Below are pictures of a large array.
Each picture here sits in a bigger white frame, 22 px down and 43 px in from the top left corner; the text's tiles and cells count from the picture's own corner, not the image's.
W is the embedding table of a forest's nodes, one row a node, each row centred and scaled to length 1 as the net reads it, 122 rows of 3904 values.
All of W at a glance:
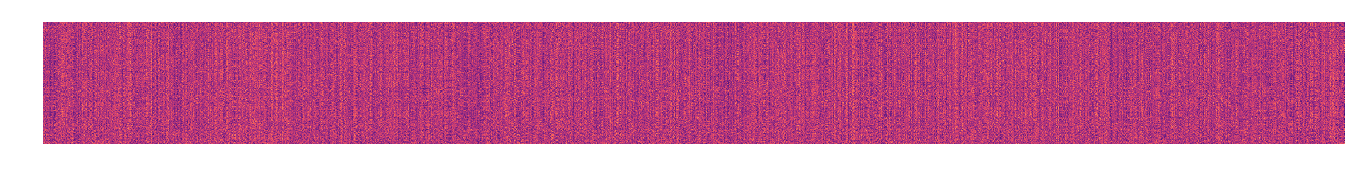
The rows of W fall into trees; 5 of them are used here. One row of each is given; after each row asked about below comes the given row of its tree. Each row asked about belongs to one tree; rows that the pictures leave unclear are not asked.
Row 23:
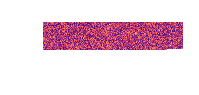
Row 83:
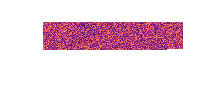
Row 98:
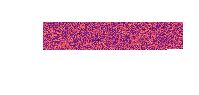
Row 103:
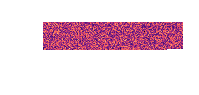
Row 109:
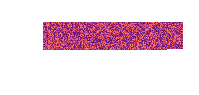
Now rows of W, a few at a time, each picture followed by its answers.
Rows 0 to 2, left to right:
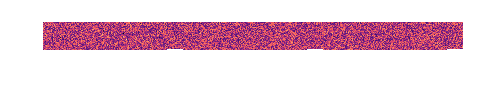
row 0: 103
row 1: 98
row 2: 98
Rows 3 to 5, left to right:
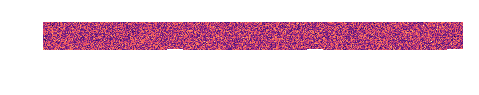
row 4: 103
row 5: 23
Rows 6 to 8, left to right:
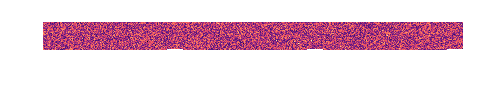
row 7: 109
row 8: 83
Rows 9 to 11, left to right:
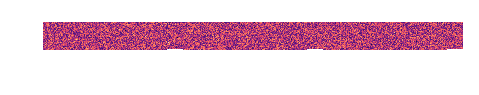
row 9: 109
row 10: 103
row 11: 98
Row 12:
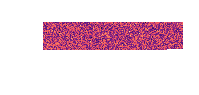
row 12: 103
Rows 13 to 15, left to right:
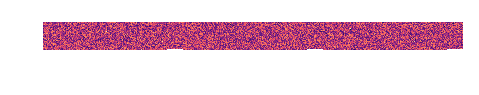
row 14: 109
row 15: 109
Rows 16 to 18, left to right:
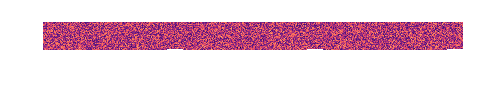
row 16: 103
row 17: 98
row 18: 98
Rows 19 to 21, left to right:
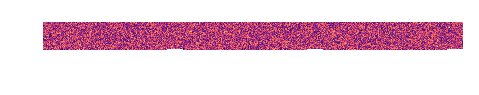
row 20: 103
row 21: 98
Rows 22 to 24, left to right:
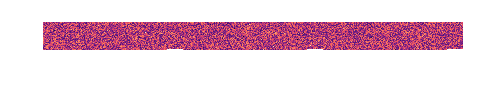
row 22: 103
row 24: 23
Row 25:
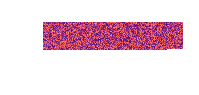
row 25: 98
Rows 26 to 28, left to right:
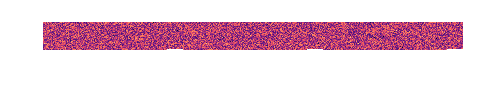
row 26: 103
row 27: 98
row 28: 23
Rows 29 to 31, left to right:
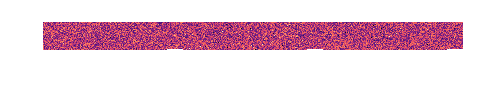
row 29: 98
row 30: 23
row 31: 98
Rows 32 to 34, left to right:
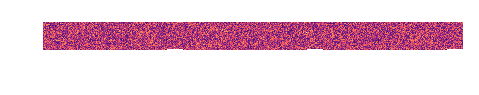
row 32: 98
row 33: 103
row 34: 98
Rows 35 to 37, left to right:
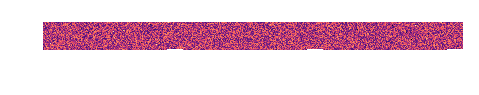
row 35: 103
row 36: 98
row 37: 109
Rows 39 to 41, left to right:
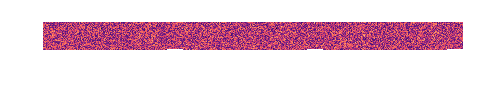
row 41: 98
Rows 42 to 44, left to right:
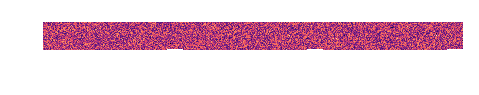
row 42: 98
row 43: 103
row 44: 109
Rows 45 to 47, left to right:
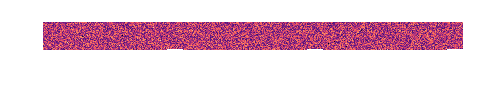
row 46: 103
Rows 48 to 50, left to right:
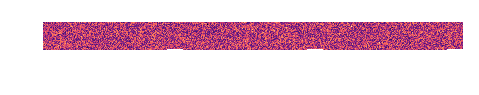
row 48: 98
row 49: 23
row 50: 83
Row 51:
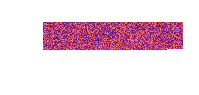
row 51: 98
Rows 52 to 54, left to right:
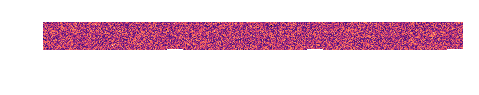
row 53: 98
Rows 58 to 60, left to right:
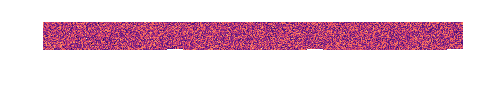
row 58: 109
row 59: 98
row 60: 103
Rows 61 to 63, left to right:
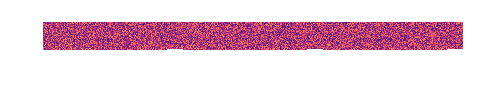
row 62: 103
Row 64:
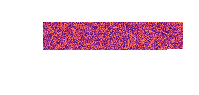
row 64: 98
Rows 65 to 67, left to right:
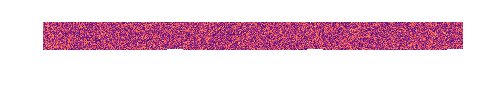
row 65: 109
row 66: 83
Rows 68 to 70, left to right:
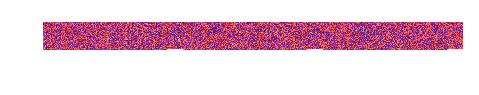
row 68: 23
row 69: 23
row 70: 83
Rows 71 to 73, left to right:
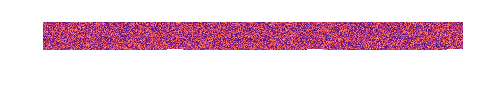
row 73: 83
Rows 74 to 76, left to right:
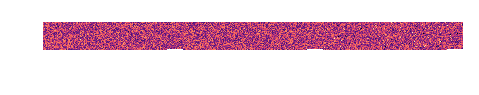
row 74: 109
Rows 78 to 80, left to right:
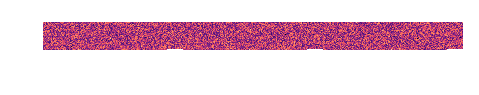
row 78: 103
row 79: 109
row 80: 83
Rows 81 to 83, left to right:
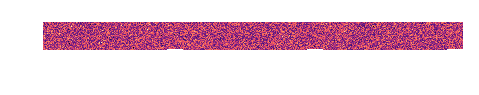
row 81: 83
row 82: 98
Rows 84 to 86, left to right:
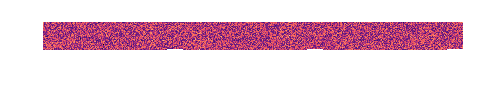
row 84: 109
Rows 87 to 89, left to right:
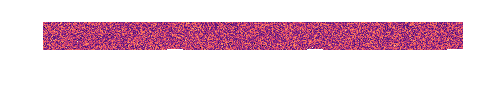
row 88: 109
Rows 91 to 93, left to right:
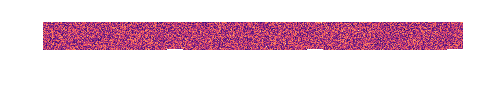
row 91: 98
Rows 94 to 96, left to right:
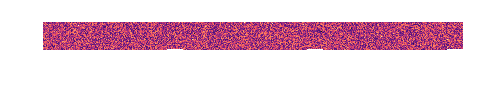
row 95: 23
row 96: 109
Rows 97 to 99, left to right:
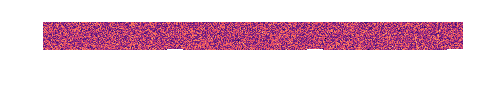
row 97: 98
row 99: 103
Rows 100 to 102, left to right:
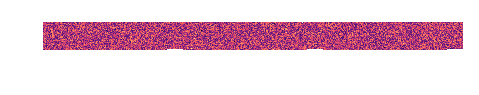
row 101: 103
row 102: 109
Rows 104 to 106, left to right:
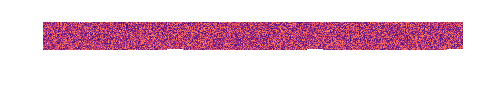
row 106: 103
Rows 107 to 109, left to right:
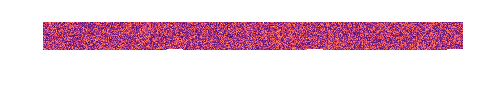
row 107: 83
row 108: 23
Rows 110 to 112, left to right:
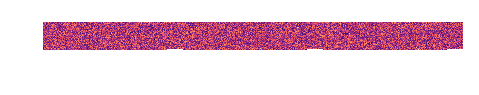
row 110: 103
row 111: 98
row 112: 109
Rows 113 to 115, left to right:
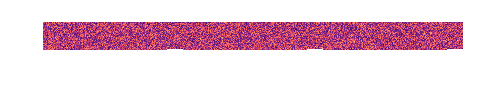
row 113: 109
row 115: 109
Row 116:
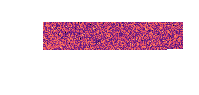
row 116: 109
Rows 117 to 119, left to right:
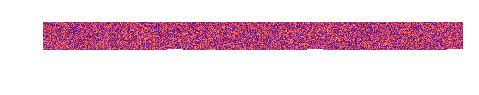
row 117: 23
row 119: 83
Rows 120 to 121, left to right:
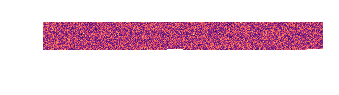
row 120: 109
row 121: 23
